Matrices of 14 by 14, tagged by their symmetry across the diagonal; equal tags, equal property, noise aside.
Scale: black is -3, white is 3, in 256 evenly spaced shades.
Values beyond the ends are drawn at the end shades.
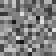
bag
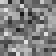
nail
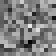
nail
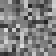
bag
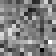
bag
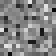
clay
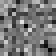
clay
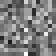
nail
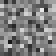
bag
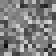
clay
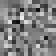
bag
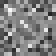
clay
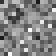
clay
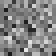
nail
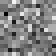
nail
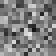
bag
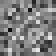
clay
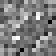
clay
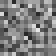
bag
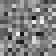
bag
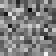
nail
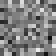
bag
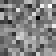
nail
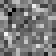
clay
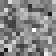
nail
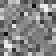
clay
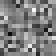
bag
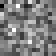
nail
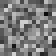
clay
